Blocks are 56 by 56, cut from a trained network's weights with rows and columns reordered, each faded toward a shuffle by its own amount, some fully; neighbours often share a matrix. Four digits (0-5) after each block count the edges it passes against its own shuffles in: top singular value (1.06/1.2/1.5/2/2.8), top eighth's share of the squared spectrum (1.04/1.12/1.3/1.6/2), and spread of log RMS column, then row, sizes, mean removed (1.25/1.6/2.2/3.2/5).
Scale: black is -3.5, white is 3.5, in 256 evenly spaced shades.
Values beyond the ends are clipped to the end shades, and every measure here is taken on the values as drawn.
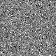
2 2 1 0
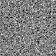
3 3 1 1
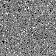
0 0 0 0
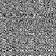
4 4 1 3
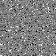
3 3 0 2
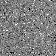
2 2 0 1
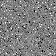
0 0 0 0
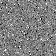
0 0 0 0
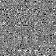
3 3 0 2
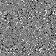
3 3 0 2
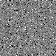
2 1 1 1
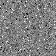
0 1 0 0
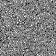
0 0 0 0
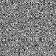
3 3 1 2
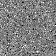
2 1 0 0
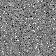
0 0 0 0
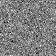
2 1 0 0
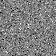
0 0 0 0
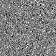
2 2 1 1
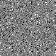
2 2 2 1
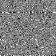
2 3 0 2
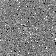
0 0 0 0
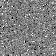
1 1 0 0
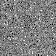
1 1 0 1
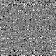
3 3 0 2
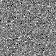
1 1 0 0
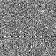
3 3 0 1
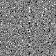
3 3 1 1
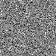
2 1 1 1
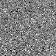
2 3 1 1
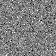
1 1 0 0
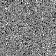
2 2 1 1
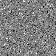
1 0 0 0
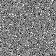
2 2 0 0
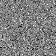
2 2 0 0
